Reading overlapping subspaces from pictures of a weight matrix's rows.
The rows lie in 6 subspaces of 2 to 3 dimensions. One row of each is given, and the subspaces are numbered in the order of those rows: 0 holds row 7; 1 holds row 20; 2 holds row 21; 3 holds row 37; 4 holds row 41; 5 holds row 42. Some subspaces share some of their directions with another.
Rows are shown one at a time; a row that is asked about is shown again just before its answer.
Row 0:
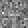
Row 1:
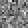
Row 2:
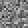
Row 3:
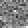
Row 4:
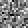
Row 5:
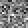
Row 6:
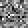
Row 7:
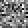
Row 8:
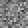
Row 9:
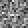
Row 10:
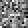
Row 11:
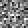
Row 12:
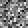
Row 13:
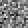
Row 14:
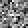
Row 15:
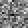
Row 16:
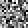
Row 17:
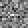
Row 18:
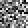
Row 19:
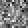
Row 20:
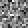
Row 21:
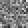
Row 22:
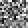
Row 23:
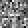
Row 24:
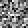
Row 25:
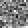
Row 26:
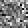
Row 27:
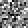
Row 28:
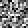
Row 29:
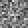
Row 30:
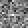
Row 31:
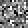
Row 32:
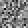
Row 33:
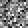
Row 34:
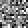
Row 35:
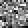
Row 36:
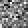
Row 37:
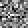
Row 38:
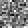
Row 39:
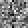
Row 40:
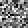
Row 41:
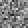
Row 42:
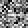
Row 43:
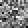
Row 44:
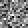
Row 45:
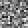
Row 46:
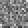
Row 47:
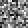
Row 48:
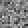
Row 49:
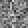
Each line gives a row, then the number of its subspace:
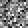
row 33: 0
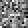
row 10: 0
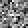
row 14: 5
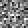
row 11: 1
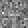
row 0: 0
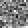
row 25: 4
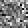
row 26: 0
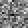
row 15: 5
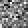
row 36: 2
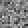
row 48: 5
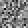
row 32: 5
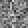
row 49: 1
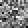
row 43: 4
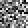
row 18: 2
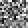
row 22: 2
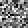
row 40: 3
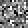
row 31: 1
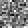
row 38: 4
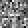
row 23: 0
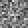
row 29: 2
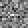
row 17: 3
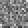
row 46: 2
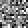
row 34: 2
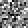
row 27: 2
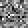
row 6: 3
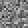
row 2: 5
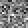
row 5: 5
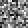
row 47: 1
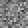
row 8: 0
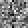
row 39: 1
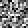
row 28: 3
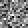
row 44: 0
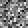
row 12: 0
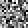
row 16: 1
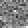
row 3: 4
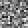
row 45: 5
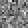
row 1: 1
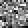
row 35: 4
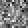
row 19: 3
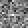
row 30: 5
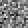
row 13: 1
